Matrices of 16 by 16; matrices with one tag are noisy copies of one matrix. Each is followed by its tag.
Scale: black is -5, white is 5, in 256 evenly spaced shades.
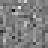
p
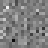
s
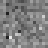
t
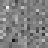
s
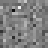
p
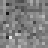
t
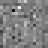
p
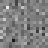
s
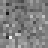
t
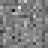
p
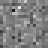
p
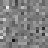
s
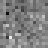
t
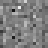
p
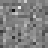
p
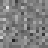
s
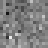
t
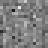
p
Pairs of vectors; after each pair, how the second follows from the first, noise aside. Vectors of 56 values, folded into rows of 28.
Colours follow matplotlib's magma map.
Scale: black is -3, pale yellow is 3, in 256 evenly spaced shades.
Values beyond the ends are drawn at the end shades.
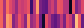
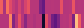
partly zeroed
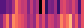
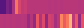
partly zeroed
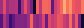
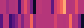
partly zeroed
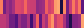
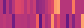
partly zeroed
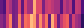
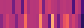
partly zeroed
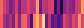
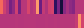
partly zeroed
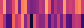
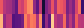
shuffled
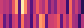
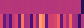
partly zeroed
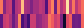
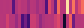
partly zeroed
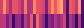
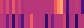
partly zeroed
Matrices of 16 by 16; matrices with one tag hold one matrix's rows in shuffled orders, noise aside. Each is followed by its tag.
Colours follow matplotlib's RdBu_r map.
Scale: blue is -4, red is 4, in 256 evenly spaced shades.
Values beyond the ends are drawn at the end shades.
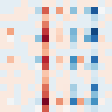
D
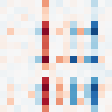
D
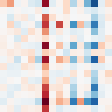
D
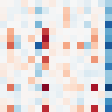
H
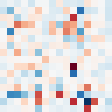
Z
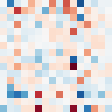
Z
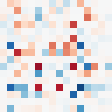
Z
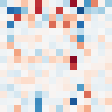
Z
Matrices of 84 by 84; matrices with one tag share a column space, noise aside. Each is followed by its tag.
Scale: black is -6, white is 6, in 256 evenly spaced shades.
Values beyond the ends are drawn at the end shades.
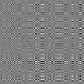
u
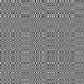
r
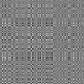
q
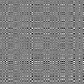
u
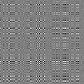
u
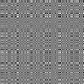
r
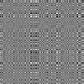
r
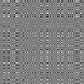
r
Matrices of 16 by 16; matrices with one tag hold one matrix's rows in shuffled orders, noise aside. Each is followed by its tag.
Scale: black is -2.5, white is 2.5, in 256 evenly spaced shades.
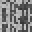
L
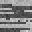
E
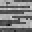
E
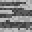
E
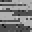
E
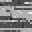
E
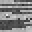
E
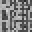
L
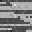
E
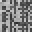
L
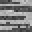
E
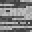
E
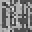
L
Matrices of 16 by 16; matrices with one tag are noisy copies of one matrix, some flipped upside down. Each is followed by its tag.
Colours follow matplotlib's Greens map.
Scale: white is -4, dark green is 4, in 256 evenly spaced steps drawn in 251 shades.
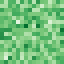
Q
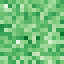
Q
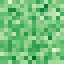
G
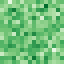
G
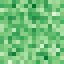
G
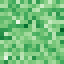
Q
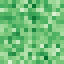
G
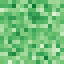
G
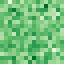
G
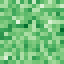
Q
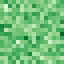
Q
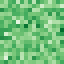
Q
